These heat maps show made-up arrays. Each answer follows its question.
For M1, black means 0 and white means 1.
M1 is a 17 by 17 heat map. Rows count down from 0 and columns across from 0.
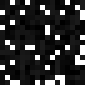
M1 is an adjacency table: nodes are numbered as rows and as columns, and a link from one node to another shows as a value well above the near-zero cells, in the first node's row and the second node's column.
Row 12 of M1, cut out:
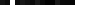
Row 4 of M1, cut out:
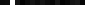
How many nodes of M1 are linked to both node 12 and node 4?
1
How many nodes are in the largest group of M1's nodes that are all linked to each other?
3
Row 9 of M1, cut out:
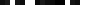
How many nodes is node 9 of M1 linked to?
5
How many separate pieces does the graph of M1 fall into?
2
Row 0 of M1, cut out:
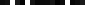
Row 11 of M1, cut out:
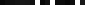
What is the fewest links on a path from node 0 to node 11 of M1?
4
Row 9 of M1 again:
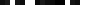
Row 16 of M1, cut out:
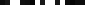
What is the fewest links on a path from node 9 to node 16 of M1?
1
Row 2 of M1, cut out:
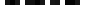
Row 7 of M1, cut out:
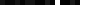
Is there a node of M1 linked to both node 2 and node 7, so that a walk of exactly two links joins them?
yes
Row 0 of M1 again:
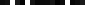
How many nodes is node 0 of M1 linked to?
3
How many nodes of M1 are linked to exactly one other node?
4
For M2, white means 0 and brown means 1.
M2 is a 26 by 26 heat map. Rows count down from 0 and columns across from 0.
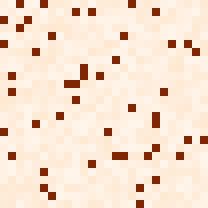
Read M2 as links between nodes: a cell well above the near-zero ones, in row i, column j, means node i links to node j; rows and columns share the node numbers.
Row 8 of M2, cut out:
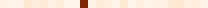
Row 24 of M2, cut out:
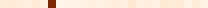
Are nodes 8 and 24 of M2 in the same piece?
yes
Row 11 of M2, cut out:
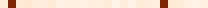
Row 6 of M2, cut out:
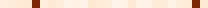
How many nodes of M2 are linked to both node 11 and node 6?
0
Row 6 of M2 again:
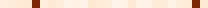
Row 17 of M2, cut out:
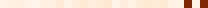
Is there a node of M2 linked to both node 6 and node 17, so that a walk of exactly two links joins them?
no
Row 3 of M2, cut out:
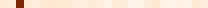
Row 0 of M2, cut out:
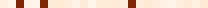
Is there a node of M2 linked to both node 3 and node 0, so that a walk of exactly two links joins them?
yes
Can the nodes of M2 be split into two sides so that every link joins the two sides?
yes
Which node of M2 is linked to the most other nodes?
node 19
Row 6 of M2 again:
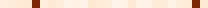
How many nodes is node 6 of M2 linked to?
2
